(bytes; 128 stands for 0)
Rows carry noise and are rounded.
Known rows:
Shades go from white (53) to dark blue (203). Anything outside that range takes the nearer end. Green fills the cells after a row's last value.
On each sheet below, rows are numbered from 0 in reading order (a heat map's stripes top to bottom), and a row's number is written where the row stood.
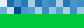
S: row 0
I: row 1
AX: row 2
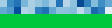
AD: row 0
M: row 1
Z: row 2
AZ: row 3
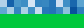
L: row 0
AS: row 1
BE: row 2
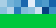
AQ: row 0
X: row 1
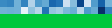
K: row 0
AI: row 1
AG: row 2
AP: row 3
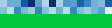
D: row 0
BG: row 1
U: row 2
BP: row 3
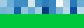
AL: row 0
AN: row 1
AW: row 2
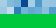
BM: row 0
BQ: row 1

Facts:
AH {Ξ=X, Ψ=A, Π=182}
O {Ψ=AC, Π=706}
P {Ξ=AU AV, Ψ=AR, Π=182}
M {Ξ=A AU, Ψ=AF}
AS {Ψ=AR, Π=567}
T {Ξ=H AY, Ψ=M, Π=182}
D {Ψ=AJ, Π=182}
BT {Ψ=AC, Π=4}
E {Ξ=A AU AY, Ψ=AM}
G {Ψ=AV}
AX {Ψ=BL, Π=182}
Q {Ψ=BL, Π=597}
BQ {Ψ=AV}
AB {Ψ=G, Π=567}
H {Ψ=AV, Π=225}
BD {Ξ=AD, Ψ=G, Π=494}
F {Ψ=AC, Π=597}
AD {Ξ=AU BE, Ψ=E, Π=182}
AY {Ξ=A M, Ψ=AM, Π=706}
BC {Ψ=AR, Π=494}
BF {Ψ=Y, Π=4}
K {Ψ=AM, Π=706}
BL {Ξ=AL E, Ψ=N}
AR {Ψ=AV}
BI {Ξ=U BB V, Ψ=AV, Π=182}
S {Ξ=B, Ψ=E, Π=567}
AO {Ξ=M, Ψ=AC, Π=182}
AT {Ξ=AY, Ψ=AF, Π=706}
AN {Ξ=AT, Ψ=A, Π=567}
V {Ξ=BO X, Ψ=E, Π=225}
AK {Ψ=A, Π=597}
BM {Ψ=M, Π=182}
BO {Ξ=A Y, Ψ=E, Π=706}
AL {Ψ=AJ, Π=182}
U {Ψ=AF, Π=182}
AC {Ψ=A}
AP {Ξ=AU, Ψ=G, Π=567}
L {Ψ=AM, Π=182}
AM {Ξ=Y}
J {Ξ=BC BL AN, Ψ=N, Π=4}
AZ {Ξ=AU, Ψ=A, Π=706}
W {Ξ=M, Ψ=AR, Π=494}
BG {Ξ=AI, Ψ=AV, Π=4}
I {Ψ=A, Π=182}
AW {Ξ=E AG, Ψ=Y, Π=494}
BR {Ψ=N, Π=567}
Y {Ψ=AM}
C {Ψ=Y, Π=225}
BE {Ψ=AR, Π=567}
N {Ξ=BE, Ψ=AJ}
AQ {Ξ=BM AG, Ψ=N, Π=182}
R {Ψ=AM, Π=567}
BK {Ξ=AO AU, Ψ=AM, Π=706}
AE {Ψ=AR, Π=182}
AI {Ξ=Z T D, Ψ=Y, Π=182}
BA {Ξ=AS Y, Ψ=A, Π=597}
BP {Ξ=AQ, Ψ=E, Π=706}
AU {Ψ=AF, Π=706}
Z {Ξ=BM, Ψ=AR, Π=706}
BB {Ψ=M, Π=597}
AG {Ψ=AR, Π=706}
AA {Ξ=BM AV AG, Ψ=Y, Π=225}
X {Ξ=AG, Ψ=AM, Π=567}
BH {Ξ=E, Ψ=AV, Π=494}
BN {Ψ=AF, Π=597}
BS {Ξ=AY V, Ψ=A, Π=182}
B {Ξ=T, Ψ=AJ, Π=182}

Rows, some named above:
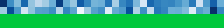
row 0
J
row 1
AV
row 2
AA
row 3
BO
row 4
AD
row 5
AB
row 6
O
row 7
AP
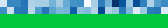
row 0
AS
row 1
A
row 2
AL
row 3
AW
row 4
BF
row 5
AU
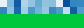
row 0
BD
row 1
AR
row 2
R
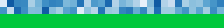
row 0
BR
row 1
BS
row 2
BO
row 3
AI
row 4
BL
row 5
BD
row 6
AM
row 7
BI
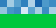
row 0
AT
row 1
L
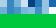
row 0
N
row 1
C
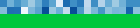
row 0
BK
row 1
AO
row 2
S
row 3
Y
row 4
AL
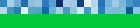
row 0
AY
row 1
P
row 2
H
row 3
BC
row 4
BS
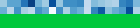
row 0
BB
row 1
V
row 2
AE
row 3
E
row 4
AD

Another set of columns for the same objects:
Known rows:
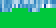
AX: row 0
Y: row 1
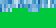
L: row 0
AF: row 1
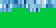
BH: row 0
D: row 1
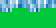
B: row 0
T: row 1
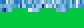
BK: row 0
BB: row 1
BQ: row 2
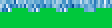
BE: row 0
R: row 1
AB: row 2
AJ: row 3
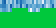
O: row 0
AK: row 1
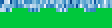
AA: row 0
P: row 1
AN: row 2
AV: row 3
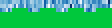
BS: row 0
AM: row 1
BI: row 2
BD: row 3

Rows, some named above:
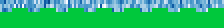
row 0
AU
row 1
BO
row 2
BG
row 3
Y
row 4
AL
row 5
AL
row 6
BF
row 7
BF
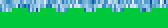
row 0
AE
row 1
AI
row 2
A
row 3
AL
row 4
A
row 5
N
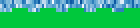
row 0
BT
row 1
U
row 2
AW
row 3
AE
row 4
Z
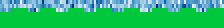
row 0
E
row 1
AP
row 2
V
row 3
J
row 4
AO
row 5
H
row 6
S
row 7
X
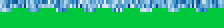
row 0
BC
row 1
BL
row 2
AG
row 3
A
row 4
AS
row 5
C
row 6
BC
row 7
BP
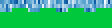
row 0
AW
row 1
AV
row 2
AD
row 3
N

